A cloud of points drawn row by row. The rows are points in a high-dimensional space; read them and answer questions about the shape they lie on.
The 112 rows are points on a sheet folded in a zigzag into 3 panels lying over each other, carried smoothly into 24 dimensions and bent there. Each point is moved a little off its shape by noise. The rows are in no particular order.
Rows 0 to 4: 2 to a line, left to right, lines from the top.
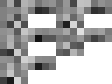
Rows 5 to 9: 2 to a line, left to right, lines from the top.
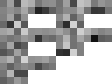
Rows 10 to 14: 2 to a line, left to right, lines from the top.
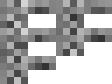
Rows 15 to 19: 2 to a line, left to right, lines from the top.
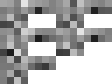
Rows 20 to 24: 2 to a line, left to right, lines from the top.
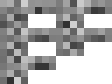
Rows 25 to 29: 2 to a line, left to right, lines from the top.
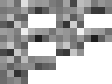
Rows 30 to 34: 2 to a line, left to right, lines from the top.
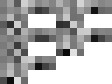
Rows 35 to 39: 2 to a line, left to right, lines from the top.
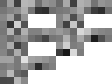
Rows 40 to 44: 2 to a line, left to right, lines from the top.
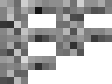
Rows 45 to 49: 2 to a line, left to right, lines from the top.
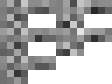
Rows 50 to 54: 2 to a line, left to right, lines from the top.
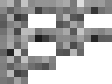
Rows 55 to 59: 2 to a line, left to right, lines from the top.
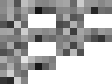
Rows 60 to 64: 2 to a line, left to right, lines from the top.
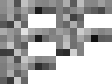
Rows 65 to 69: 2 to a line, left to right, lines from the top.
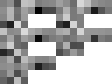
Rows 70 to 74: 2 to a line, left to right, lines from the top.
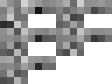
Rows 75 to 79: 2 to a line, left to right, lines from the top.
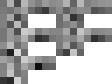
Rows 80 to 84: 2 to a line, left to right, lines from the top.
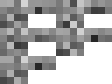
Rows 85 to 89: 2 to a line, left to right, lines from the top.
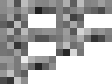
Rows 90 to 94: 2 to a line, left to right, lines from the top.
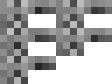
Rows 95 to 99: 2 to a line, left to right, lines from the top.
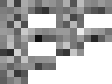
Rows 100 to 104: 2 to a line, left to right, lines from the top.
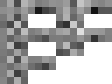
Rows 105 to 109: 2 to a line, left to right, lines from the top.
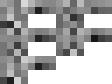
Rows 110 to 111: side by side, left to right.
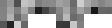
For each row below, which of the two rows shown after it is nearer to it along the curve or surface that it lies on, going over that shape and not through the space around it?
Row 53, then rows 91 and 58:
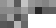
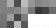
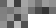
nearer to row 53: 91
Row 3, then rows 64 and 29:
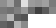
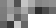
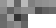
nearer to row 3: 64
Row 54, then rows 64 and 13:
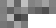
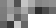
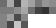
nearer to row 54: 13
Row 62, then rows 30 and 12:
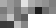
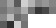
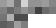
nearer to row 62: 12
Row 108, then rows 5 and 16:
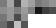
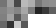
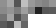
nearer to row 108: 16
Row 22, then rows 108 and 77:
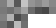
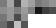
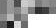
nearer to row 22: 77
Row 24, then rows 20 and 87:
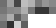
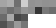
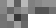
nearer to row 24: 87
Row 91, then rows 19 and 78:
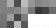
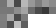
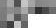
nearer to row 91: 78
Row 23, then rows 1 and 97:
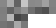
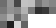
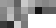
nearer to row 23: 1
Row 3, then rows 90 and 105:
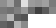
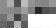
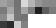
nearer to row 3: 105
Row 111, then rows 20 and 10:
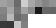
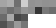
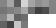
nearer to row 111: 20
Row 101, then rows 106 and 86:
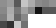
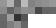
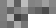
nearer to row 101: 106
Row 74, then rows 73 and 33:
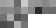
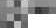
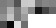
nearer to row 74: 73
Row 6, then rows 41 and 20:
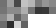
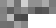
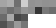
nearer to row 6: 41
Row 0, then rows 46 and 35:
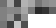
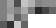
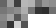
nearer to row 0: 46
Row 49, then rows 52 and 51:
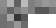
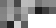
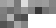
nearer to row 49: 51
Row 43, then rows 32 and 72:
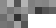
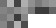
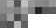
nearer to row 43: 72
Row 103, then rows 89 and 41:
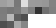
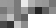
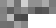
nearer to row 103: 89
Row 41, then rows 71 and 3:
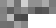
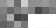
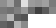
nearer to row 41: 3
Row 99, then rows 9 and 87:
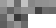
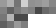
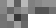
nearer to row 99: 87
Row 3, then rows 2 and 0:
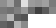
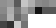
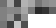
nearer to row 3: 0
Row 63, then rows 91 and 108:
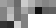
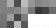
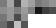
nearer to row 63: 108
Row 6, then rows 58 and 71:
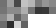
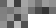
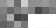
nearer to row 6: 58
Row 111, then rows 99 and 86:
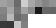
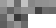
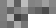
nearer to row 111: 99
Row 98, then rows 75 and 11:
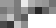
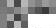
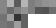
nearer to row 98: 75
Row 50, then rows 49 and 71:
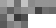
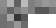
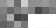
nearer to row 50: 49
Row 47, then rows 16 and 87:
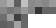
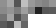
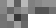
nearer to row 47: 16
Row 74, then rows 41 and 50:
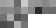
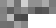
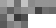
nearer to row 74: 50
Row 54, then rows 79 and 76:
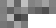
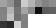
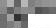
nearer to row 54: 76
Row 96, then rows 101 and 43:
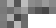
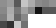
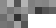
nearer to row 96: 43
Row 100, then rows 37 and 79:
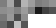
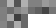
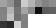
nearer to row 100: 79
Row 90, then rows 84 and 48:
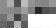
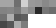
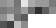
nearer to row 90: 84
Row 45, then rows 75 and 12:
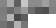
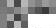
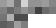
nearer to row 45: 75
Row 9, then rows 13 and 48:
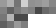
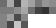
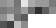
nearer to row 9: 48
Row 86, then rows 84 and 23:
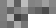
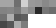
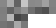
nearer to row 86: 23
